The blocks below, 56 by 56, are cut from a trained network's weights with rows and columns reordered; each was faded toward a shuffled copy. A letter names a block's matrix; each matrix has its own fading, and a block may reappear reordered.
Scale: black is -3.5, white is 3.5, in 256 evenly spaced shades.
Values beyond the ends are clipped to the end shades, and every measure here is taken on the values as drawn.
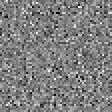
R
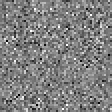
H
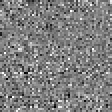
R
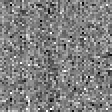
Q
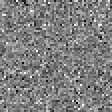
H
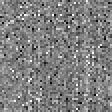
Q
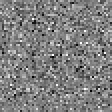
R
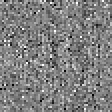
Q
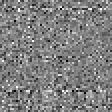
R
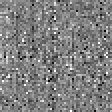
Q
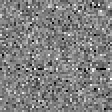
H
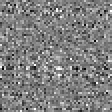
R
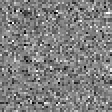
R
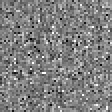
Q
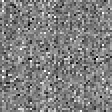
Q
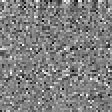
R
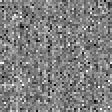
Q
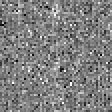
Q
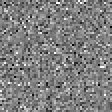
H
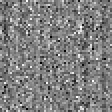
Q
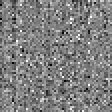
Q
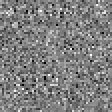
R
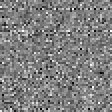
R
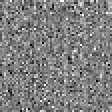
Q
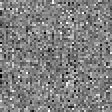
H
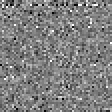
H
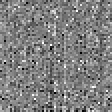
Q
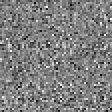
R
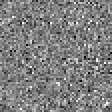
H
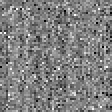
Q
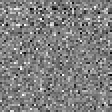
R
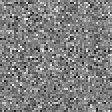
R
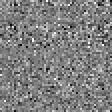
R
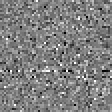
H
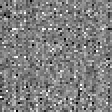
Q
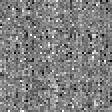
Q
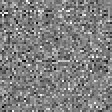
R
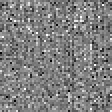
Q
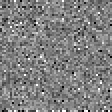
H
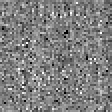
Q
